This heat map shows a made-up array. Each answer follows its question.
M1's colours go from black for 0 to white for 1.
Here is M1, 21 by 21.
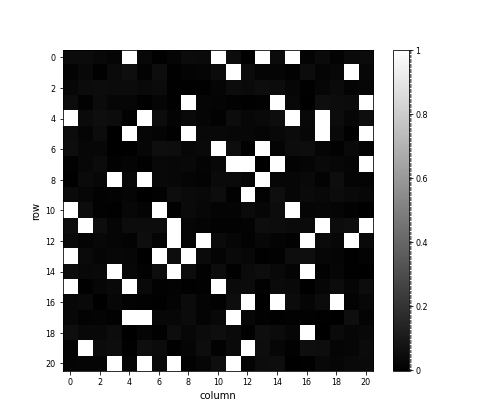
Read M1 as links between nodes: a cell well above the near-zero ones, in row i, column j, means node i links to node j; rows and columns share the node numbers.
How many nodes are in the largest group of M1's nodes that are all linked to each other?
3
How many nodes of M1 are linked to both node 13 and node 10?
2
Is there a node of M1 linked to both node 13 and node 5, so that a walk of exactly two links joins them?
yes
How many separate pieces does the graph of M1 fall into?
2
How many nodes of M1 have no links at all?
1
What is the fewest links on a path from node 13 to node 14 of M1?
3
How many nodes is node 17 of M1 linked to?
3
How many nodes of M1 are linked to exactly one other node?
2
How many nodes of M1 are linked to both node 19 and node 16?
1
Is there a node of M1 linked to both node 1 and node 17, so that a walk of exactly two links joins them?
yes
